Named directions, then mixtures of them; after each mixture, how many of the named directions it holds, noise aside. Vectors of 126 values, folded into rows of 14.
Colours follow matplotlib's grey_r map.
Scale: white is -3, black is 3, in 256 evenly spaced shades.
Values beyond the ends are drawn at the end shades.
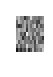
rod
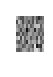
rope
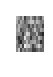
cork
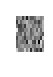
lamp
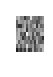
one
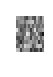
two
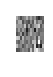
two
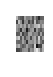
one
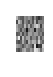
one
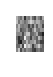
one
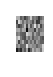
two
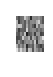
one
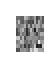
three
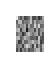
three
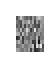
two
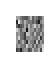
three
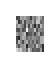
two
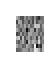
one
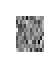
one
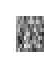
one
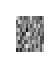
three
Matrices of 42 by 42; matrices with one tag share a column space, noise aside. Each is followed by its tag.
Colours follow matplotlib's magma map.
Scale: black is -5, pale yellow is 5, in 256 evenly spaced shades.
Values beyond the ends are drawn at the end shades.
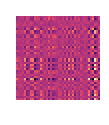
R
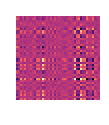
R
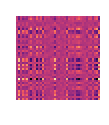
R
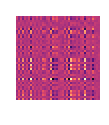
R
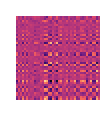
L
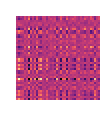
R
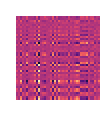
L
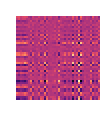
L
